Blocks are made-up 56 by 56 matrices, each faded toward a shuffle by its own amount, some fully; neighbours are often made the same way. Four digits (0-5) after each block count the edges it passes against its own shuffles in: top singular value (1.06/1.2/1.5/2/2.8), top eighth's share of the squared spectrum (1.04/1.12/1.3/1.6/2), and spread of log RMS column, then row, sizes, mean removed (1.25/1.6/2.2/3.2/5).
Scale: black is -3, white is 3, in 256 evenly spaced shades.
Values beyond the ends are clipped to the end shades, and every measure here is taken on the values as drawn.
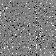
3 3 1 1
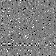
3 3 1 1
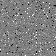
2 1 0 0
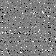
3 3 1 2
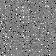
2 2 1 1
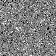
1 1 0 0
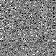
3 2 1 1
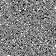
0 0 0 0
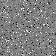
1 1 0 0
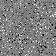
0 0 0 0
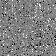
3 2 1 0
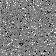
1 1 0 0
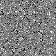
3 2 1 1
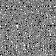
3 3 1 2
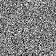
2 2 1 0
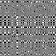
5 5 3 4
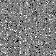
1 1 1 0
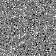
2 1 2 0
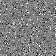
1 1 1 0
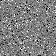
0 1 0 0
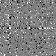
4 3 1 1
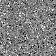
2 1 0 0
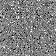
2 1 0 0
